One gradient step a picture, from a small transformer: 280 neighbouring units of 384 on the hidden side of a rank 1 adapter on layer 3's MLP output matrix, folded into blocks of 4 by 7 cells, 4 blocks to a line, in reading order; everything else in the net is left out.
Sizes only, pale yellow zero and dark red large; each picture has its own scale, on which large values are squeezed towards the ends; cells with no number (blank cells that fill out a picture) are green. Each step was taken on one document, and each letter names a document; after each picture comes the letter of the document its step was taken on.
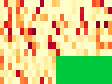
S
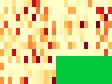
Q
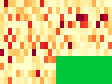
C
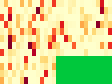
S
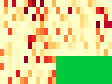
Q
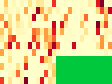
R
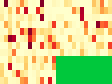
S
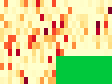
R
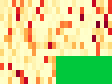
S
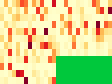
R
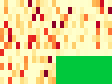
R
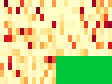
S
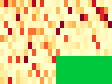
C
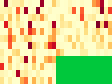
S
